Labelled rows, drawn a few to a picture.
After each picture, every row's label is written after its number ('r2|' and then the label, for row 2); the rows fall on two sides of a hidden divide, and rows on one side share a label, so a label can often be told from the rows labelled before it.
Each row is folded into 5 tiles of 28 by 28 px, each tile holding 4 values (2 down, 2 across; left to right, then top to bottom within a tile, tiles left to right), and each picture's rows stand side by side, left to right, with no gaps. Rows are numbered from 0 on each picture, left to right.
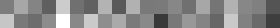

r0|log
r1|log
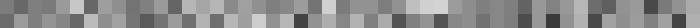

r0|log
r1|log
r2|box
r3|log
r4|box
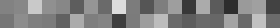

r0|box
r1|log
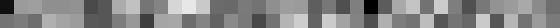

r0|box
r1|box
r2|box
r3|log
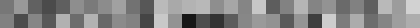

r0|log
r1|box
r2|box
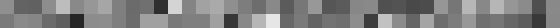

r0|log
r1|box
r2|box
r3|box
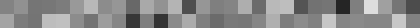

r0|log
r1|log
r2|log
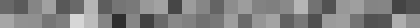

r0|box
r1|log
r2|log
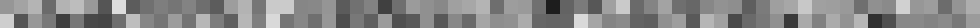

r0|box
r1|box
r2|box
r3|log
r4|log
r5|box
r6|box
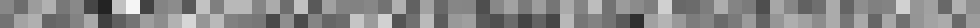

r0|box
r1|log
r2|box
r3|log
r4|log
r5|box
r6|box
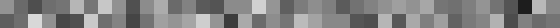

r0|log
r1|box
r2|box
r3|box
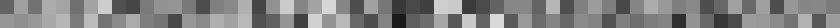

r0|log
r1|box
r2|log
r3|box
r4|box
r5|box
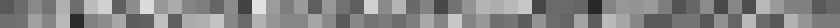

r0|log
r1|box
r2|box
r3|log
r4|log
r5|log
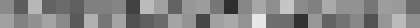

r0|log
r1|log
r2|log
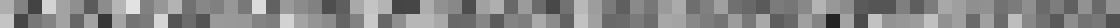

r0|log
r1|box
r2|log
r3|log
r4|box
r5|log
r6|log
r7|log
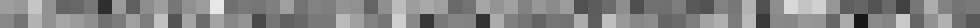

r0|box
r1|box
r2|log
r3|box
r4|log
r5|box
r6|log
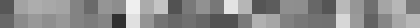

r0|box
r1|log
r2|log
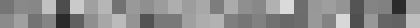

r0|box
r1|box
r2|log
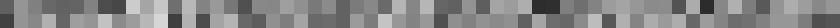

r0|box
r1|box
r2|box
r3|log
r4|log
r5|box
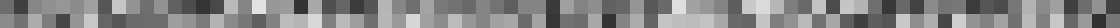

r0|box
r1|box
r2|log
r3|log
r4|box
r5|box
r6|log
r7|box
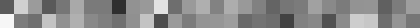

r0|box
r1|log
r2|box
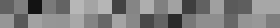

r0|log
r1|box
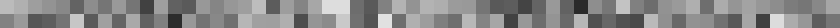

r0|box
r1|box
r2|box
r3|box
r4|box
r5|box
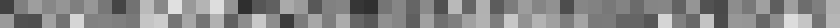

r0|box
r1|box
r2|log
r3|log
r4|box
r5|box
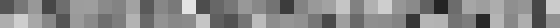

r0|box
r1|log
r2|log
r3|box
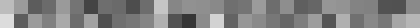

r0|log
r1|box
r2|log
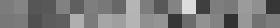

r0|box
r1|box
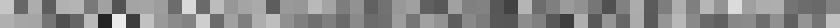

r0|log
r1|log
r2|box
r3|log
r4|box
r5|box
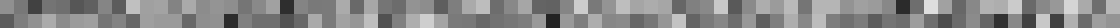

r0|log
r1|box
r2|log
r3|log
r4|log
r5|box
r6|box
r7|log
